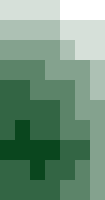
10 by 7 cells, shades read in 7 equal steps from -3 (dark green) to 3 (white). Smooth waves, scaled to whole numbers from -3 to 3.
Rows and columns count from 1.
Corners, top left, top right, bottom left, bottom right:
2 3 -2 0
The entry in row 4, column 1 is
-1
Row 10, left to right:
-2 -2 -2 -2 -1 -1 0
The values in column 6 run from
-2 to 3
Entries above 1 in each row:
7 3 2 0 0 0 0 0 0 0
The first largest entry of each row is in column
5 5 6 7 7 6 7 7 7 7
